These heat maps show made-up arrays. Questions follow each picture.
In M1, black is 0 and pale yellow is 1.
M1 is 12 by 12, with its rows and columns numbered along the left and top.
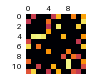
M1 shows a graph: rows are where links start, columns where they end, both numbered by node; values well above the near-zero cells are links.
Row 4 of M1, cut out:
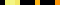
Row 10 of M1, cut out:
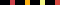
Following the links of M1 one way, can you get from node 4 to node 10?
yes
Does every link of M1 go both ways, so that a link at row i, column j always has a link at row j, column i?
yes
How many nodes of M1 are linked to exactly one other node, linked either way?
1
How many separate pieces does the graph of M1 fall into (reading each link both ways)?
1
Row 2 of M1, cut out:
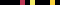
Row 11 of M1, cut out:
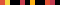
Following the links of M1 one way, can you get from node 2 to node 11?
yes
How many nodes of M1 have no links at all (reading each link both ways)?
0
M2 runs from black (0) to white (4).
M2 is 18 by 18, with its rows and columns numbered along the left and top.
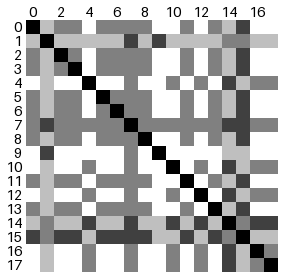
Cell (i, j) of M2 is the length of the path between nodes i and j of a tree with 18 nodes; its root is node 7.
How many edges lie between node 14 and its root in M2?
1
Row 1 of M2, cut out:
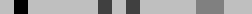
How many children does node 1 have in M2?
1
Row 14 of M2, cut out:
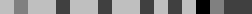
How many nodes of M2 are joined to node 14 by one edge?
6
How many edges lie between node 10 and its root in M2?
2
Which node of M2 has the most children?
15
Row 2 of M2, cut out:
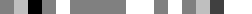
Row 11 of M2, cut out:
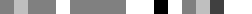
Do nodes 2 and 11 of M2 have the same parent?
yes
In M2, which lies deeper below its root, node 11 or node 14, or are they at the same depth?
node 11
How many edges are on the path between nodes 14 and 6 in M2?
3
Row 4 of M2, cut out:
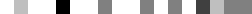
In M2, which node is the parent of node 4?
14
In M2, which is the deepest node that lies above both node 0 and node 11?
15
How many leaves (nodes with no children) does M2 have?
14
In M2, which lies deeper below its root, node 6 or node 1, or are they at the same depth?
node 6
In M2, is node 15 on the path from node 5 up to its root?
yes
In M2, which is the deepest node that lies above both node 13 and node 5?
15
